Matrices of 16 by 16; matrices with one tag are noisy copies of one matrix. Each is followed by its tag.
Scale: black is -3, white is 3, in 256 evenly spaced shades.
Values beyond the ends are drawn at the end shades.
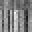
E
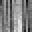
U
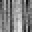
U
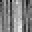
U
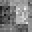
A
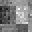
A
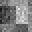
A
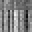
E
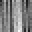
U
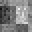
A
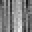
U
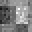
A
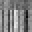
E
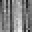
U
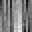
U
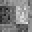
A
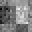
A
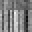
E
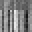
E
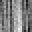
U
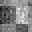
A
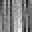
U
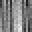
U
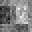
A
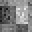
A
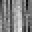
U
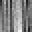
U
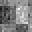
A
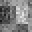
A
